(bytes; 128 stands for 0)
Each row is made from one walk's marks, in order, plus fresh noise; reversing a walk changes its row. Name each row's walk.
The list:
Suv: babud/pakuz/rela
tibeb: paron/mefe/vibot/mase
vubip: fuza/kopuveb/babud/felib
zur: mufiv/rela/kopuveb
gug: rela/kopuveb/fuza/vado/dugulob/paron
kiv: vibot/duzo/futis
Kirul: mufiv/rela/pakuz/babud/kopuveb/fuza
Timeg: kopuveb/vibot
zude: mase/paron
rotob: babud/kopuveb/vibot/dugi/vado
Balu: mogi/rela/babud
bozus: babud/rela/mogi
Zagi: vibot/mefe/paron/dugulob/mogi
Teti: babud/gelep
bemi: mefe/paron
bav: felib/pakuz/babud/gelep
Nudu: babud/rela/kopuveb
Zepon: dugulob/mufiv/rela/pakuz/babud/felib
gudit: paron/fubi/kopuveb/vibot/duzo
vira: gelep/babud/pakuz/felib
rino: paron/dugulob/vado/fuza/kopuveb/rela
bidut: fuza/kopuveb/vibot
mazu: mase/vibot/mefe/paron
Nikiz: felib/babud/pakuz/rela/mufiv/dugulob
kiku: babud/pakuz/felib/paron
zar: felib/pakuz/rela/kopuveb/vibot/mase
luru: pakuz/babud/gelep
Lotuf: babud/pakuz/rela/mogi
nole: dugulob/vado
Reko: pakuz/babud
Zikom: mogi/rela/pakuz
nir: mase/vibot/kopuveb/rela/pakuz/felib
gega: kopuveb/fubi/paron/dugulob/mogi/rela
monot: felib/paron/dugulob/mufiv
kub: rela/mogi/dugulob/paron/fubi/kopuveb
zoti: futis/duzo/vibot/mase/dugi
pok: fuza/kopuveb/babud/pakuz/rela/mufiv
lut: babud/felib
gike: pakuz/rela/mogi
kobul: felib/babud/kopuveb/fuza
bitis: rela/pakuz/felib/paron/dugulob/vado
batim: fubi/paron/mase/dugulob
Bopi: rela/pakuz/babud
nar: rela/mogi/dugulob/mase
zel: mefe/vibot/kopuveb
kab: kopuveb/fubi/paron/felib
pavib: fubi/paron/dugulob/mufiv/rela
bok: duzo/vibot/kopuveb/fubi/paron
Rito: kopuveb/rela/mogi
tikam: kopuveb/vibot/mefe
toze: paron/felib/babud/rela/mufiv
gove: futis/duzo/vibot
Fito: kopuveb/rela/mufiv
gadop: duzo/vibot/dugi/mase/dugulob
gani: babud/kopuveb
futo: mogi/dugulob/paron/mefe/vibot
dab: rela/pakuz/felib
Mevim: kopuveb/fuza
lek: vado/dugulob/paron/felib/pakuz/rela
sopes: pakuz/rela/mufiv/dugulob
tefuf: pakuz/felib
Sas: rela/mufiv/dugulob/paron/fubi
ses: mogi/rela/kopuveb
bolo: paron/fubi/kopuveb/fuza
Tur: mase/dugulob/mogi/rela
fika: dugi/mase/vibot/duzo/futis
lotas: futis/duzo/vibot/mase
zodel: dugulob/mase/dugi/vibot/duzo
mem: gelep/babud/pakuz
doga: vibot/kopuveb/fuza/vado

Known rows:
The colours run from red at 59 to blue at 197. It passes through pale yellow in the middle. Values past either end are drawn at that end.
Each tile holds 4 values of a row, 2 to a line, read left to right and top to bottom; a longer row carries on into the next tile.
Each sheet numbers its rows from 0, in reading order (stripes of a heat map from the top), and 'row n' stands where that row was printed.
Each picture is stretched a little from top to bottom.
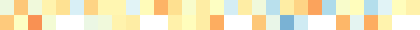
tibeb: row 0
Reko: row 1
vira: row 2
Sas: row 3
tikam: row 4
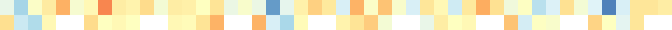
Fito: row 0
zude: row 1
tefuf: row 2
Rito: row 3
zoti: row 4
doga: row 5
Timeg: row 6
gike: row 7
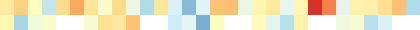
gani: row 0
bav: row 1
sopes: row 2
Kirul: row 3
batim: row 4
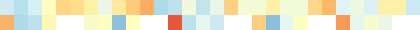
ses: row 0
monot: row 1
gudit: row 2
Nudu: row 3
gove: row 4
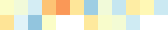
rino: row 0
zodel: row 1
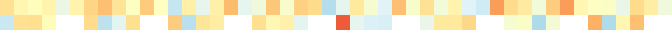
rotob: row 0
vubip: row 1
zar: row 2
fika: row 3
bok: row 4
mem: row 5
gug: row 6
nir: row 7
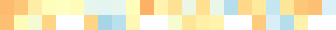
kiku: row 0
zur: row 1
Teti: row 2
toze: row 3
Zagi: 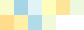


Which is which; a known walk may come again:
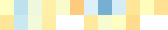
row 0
Suv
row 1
Zikom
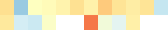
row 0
Balu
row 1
kab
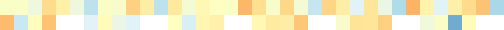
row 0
nir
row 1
gadop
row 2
Bopi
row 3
bav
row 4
luru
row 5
monot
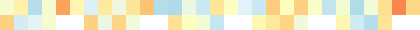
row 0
bidut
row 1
lotas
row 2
zodel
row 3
zoti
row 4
pok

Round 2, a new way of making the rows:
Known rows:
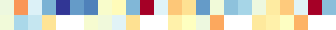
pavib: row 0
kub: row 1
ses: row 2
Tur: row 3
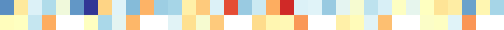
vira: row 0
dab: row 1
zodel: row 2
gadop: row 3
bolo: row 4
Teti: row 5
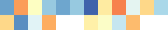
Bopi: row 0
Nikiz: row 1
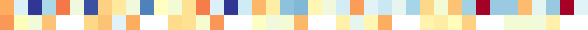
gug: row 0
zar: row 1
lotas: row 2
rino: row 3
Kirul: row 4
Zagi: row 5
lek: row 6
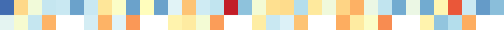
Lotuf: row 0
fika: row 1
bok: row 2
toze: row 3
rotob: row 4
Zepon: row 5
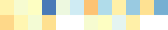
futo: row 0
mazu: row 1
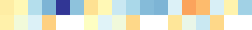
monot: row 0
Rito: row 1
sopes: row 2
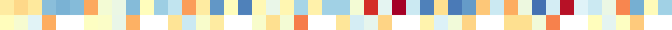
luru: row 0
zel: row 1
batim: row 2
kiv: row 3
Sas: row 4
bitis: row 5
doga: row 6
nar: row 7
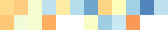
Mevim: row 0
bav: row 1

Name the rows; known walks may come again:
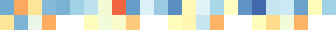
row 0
Bopi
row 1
nar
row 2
vira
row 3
kiku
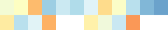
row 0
lut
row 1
mem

